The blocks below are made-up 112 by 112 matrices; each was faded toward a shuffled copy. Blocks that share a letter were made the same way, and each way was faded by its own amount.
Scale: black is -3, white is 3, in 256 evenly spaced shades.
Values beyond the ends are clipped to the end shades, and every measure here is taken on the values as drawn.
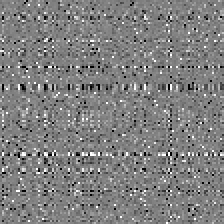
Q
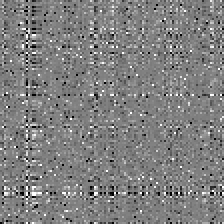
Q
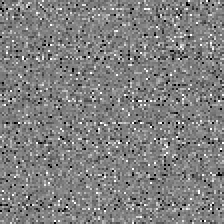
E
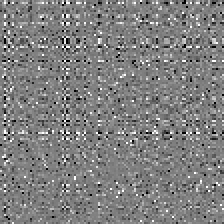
Q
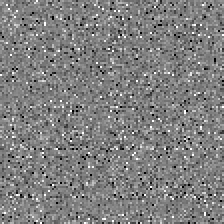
E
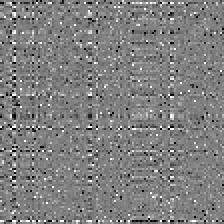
Q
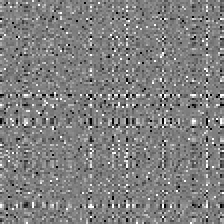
Q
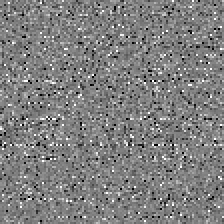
E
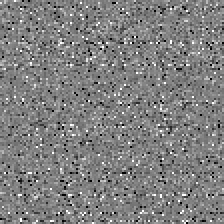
E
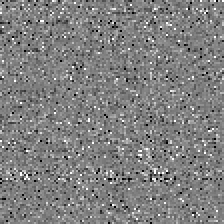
E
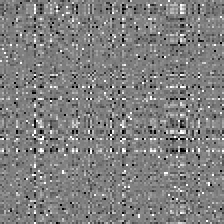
Q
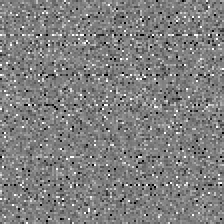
E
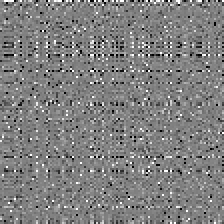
Q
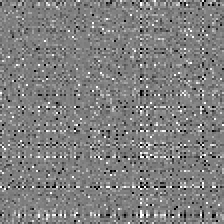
Q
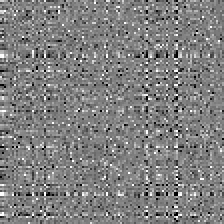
Q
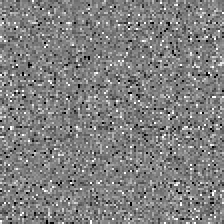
E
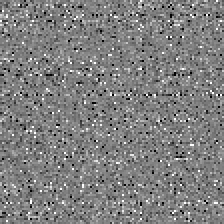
E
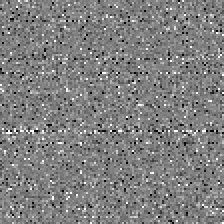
E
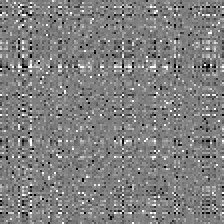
Q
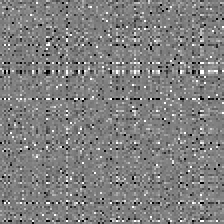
Q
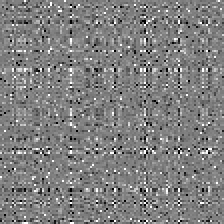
Q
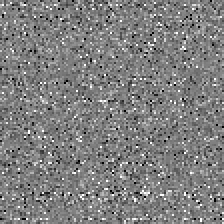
E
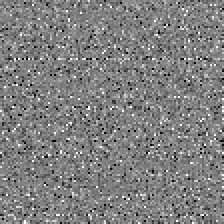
E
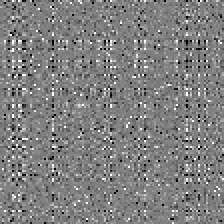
Q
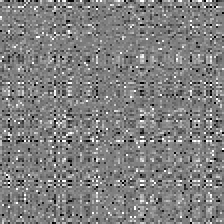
Q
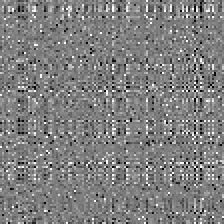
Q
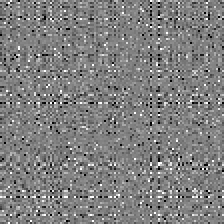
Q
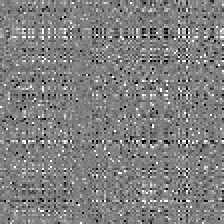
Q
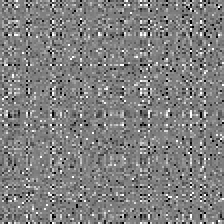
Q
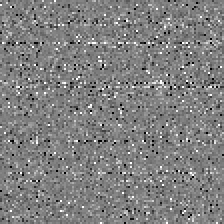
E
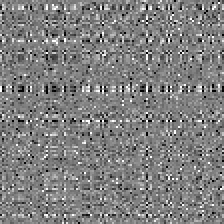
Q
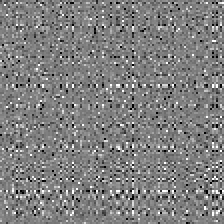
Q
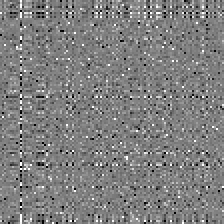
Q
